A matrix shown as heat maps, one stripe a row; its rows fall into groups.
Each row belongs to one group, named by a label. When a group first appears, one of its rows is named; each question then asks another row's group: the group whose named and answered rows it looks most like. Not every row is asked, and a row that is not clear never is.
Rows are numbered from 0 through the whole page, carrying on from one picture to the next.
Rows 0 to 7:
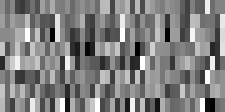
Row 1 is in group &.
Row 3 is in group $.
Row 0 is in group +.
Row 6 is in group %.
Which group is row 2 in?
&
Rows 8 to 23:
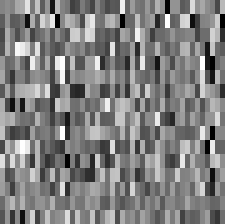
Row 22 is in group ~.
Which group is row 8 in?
&
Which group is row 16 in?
%
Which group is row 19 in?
%
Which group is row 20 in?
$
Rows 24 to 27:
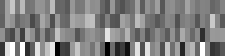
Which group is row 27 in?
~
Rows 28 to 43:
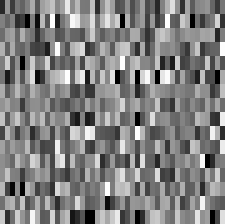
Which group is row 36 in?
$
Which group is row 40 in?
%
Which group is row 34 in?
$
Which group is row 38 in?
&
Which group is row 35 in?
%
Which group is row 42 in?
~
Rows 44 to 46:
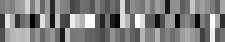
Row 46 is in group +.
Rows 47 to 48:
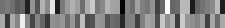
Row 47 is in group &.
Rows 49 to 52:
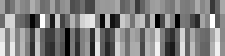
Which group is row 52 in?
%
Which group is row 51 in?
%
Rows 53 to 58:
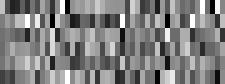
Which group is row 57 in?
&
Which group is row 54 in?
&
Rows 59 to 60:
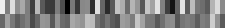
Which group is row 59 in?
%
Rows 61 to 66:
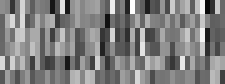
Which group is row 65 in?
%
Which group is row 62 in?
~
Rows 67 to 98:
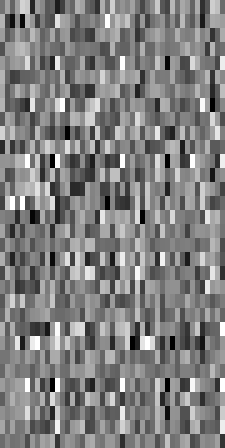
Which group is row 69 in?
$
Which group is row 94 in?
&
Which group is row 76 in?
%
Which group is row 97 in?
&
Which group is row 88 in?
~
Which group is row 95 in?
~
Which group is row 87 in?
+
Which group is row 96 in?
&
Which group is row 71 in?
&
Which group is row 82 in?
+
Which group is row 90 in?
&
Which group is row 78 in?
&
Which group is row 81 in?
~
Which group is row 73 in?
$
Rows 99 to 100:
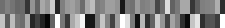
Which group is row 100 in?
&
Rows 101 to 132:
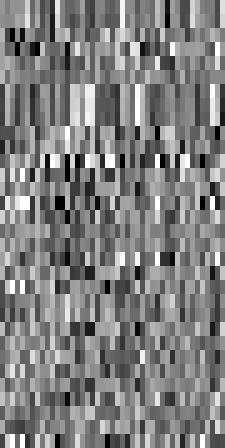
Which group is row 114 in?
$
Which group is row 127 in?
~
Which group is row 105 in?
%
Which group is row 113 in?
%
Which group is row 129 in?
%
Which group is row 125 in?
~
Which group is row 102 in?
&
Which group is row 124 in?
$
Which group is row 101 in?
&
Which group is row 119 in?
%
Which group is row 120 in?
$
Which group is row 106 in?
%
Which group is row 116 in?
%
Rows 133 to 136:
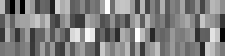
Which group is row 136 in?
+
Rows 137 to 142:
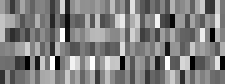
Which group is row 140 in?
&
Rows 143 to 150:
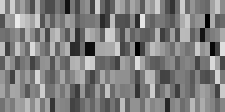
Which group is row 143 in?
%
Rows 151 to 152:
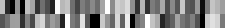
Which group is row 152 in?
+
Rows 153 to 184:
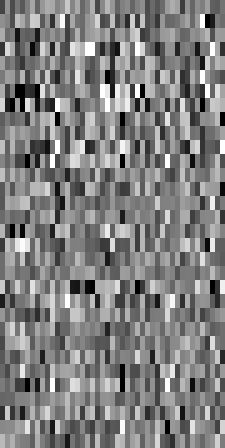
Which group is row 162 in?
~
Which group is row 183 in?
&
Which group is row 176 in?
~
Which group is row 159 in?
+
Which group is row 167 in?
+
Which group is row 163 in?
&
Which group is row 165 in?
%
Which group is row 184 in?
%
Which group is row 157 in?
+
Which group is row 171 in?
~
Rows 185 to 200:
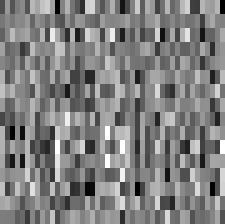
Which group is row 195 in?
&
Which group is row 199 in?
%
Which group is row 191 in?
%
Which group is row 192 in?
$
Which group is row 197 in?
&
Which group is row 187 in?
~
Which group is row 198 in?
$
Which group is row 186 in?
+
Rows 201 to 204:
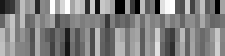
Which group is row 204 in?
%
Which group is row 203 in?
%
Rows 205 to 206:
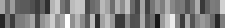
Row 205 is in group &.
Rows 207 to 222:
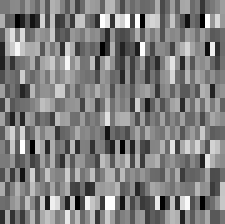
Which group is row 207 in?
~
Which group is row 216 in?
~
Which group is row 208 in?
+
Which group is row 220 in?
$
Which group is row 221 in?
~
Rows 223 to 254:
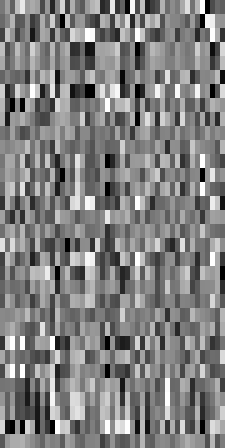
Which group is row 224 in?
+
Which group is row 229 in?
$
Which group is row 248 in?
&
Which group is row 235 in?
+
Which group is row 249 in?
~
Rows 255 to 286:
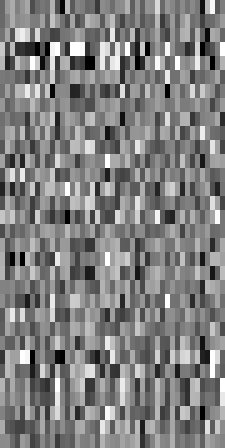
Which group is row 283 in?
&
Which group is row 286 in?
+
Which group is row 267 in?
~
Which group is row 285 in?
+
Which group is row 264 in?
~
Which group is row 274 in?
$
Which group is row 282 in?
&
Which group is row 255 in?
+
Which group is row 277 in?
~
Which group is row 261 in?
&
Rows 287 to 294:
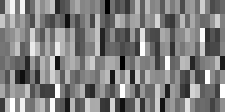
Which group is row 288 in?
%
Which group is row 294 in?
~
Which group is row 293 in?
&
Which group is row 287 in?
~
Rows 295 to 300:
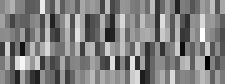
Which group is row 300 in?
+
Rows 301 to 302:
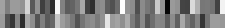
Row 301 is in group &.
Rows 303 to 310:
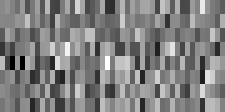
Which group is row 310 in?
+
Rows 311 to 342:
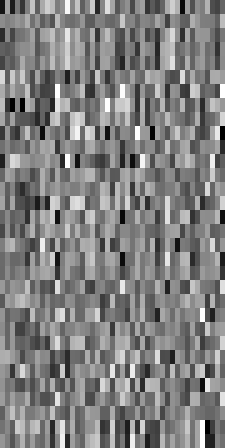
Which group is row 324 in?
+
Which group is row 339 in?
&
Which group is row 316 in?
%
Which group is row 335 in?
&
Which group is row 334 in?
+
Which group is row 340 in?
~
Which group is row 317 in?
&
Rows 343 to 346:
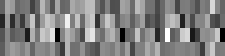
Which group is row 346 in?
+
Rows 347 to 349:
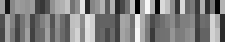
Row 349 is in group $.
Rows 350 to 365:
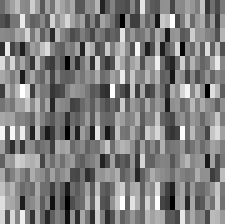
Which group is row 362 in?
$
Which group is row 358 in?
%
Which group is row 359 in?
%
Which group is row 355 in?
%
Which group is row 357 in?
&
